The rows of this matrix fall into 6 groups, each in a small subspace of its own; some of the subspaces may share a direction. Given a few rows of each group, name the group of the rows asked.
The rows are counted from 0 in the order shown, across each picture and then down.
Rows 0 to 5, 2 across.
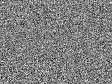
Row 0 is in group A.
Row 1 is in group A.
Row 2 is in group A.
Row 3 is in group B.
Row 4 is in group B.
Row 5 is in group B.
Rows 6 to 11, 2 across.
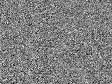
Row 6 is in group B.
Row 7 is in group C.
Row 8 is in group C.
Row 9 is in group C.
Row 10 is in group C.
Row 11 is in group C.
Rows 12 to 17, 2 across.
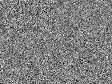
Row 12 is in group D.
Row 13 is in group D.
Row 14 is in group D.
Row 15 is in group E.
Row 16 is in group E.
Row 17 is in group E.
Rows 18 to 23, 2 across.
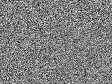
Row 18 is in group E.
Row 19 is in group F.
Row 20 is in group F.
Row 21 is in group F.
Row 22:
B
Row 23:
A
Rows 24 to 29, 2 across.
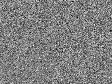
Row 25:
E
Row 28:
D
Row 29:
B
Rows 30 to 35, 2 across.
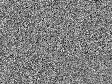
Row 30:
F
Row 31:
F
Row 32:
D
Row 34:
E
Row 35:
A
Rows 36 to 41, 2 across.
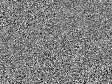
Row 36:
F
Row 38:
D
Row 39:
B
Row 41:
C
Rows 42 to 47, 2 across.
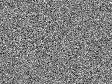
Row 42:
C
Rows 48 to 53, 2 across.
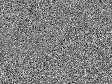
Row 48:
E
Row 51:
D
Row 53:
A
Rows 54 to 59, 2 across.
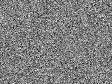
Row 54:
B
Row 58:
C
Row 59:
F
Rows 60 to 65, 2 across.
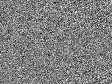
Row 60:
A
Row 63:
D
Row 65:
C
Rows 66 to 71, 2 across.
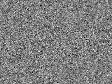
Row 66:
D
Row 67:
E
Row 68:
B
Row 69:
B
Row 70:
C
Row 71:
E
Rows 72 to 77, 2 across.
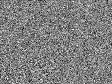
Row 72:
F
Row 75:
E
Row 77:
E
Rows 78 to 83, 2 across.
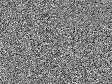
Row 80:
B
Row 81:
D
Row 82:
A
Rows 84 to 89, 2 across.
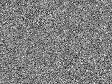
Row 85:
D
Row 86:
F
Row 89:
E
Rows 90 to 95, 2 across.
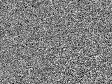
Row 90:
E
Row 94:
B
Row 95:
F
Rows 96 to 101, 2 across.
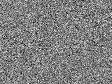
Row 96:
C
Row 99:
A
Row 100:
E
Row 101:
A
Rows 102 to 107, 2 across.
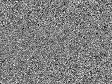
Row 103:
D
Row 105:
D
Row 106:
C
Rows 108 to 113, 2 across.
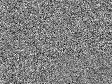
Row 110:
C
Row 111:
B
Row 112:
D
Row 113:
A
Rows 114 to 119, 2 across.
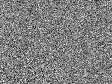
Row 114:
E
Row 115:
F
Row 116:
F
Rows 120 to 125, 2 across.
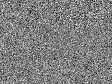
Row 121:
C
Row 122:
B
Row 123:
C
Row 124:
A
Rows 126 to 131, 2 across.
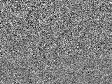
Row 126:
E
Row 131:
C
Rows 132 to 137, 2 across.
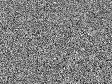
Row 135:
E
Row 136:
B
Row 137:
D
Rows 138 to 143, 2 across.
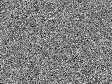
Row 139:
B
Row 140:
D
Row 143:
C
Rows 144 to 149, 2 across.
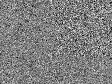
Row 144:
E
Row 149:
B
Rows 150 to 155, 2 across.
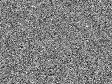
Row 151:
C
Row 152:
B
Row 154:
C
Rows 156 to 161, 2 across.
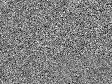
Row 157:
D
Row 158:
C
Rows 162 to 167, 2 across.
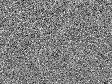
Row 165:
D
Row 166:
E
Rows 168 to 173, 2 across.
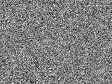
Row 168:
A
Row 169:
D
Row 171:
E
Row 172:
C
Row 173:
B
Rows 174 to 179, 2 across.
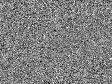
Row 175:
D
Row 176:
B
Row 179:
A
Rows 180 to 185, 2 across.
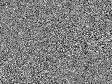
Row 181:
C
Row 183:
B
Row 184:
B
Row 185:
E
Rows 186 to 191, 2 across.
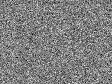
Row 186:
B
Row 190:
E
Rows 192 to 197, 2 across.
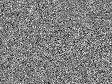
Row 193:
C
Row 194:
D
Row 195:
F
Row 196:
D
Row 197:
B
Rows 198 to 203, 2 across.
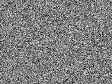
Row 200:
C
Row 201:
C
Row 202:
E
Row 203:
C
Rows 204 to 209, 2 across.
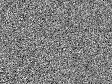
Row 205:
D
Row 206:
F
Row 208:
F
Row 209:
E
